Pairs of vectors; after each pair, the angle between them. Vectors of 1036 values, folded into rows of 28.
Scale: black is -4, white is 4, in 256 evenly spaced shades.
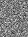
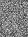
partly aligned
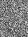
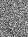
nearly parallel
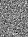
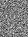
partly aligned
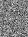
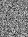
nearly opposite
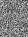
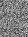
nearly opposite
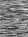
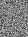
orthogonal
